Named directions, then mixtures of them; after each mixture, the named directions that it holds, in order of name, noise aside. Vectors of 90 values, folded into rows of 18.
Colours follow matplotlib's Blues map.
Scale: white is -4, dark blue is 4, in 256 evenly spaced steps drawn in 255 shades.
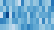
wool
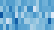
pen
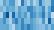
pen, wool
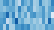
pen, wool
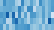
pen, wool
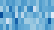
pen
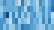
pen, wool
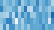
pen, wool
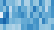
pen, wool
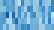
pen, wool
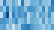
wool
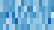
pen, wool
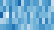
wool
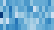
pen, wool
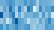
pen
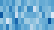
pen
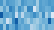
pen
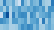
wool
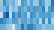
wool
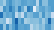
pen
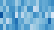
pen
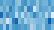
pen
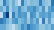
wool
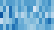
pen, wool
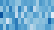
pen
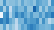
pen, wool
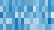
pen
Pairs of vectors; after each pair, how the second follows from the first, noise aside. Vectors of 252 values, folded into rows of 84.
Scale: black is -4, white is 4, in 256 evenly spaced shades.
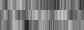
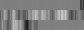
partly zeroed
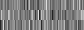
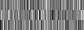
copied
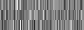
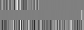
partly zeroed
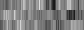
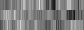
copied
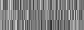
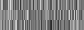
copied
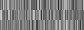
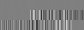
partly zeroed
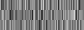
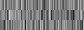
reversed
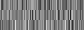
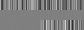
partly zeroed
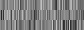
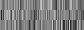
copied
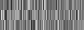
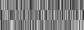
shuffled
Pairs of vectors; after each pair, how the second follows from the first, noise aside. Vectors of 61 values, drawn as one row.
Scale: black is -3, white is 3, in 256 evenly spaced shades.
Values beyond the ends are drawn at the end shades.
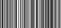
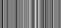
partly zeroed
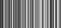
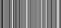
partly zeroed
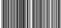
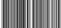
copied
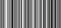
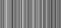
shrunk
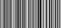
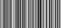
copied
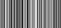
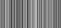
shrunk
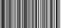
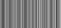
shrunk
